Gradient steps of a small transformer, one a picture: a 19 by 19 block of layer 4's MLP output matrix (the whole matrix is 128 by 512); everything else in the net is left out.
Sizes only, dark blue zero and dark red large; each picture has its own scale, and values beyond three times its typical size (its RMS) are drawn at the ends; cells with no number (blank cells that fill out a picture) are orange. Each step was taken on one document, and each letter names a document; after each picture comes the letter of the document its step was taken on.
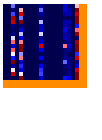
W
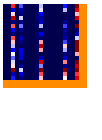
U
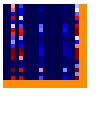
W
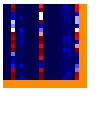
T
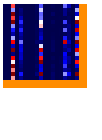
T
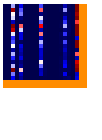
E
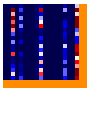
U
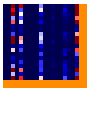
W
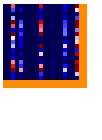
T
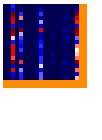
T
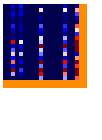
U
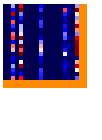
W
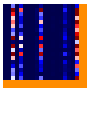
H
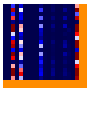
E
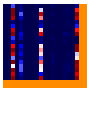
H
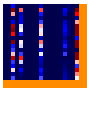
E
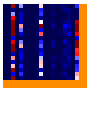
T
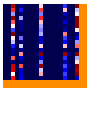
H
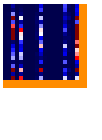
U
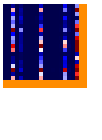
U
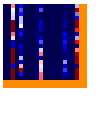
H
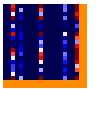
H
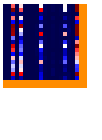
E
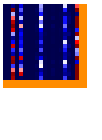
E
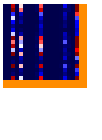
H
